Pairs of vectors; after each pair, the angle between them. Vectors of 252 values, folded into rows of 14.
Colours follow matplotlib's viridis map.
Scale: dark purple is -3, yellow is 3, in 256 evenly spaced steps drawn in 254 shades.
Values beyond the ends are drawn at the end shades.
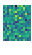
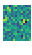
orthogonal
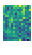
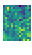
nearly opposite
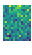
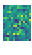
partly aligned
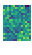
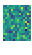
partly aligned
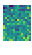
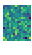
orthogonal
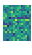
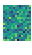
partly opposed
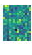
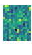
nearly parallel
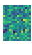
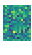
nearly opposite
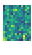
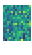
partly opposed
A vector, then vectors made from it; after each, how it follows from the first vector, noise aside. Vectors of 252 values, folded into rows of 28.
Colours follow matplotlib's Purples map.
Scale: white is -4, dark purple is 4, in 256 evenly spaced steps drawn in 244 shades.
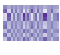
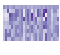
sign-scrambled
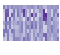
sign-scrambled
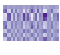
copied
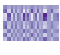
copied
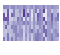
sign-scrambled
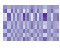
copied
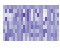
sign-scrambled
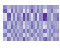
copied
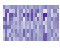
sign-scrambled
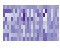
sign-scrambled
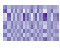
copied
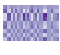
copied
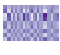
copied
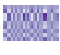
copied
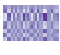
copied
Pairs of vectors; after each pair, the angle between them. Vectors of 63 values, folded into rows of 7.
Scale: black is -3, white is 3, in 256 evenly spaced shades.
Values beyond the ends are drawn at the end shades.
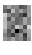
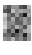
nearly parallel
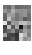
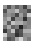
partly aligned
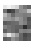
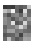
partly opposed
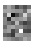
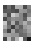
partly opposed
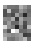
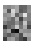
nearly opposite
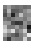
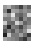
partly opposed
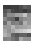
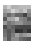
nearly opposite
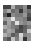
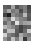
nearly parallel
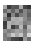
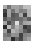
orthogonal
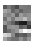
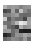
nearly opposite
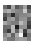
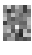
nearly opposite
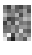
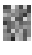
partly aligned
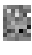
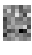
nearly parallel
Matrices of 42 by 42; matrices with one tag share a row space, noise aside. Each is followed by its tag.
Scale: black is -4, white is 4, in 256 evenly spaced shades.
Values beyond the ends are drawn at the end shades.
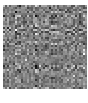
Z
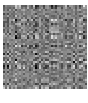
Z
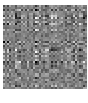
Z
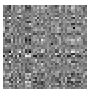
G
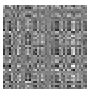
G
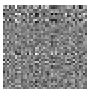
Z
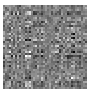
G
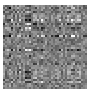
G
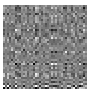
Z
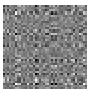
Z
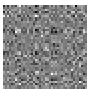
Z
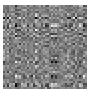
Z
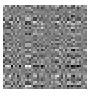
G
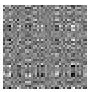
G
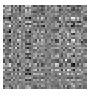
G
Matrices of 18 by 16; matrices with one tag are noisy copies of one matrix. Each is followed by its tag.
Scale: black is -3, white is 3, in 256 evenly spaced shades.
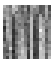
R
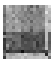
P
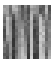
R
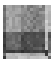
P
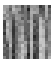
R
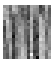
R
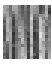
R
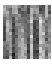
R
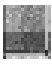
P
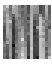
R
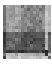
P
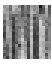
R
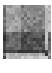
P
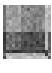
P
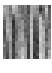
R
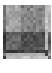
P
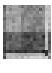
P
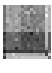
P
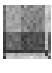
P
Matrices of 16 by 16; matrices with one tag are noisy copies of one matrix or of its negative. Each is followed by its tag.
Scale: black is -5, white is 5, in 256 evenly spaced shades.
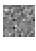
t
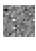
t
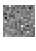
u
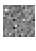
t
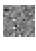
t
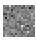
u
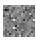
t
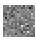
u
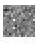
t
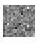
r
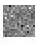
u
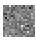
u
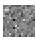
t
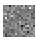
u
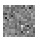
u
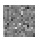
r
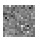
u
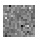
u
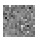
u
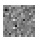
t
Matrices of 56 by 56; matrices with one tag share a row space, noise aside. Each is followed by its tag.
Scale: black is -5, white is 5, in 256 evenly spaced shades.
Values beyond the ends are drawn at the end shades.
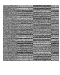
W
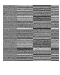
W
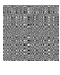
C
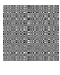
C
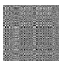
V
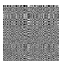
C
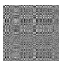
V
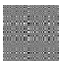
C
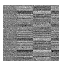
W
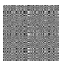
C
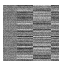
W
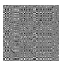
V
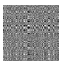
C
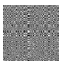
C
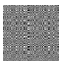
C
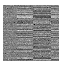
W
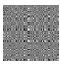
C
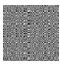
C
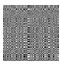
C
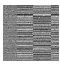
W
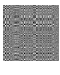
V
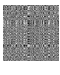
C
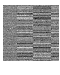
W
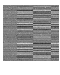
W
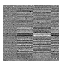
W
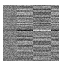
W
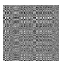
V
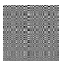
C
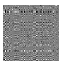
V
